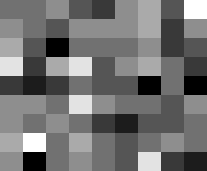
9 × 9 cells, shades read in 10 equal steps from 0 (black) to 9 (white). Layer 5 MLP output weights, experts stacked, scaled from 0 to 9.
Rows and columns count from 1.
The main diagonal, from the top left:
4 4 0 8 3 4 3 5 1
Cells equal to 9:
2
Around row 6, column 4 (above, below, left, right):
4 4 4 5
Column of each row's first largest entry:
9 7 1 1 4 4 1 2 7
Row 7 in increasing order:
1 2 3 3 4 4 4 5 5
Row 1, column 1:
4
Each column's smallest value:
2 0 0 3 2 1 0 2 0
